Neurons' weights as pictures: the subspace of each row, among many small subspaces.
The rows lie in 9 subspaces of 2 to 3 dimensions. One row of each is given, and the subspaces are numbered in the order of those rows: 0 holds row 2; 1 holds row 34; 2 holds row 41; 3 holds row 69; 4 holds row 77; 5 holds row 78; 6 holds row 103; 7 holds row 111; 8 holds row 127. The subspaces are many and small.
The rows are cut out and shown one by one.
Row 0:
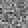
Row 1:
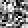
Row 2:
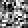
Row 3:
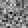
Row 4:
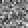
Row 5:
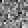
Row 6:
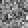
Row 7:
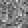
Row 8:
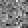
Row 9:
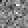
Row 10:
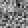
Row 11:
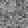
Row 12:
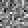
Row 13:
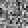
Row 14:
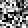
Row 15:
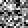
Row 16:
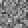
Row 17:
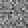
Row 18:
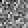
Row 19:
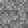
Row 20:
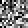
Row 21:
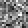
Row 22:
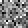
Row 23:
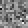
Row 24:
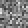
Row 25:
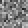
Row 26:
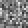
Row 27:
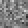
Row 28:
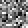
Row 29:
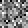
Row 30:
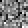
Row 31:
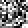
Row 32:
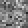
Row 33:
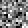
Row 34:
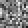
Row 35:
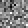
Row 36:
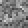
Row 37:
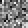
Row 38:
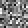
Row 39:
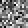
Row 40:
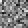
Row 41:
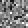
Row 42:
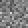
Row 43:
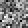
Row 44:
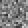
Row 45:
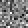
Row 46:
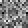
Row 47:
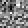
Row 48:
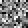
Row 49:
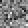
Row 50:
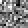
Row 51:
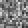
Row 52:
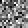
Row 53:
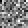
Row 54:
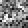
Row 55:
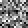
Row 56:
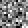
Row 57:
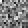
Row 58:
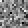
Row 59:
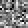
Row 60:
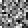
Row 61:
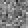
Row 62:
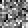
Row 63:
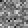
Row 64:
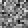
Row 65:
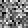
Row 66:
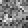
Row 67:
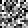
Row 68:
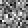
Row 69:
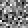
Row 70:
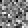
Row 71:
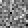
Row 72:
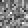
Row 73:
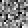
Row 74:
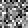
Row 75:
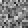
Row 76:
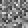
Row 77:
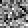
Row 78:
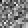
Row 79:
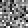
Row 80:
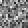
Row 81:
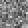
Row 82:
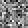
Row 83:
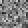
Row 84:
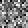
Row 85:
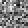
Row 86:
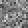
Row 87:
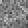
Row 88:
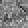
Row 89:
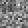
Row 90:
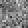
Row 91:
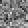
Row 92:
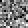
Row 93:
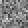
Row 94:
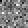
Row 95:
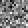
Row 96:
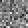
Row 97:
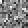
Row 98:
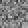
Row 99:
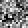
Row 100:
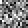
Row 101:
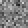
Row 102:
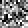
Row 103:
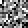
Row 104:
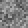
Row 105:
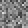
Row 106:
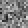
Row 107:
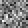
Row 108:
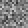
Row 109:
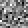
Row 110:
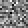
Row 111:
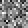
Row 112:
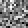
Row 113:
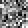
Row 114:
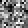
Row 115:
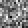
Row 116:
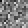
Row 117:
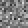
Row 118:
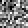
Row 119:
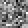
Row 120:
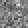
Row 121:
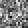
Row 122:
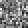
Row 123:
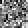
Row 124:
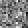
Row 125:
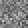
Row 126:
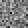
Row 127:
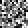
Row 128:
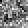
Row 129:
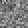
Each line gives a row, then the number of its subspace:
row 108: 2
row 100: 3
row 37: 6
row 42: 4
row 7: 0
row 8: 0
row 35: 2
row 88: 4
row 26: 1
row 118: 6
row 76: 0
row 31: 0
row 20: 5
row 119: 0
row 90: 6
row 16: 8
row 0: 2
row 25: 6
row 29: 7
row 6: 2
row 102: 2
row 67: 8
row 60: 8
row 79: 4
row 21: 7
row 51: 1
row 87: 4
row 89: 6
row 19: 7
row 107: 3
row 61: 0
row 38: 1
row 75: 5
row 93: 2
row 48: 0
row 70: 8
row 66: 4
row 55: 7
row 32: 0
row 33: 8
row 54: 4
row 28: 0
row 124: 8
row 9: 7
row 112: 2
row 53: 8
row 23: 2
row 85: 6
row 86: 6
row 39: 5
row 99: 4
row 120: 7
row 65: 7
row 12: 3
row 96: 4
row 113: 6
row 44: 8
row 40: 8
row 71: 4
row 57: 5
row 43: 4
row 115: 5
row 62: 6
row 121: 5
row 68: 3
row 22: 7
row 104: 4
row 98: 5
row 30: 1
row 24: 1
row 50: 0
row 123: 6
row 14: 2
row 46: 7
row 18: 1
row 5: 1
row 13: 1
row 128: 4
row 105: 7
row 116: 1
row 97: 6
